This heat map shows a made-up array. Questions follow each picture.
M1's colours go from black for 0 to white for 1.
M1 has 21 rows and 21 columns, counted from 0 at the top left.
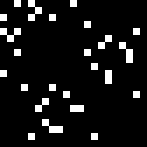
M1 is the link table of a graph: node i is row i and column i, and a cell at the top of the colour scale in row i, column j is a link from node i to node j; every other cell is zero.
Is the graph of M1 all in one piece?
no
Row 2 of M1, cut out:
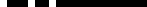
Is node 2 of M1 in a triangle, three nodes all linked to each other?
yes
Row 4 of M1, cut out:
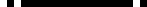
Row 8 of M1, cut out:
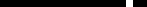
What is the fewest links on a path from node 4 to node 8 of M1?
4
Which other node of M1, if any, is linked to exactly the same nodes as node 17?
node 14
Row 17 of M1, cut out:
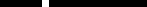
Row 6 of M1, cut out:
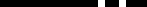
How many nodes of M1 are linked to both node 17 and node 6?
0
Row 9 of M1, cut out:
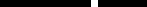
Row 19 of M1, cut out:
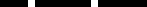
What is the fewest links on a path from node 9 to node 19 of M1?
2
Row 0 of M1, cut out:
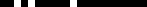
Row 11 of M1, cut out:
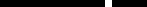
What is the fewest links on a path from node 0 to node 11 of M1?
3
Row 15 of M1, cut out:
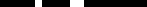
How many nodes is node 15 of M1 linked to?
3
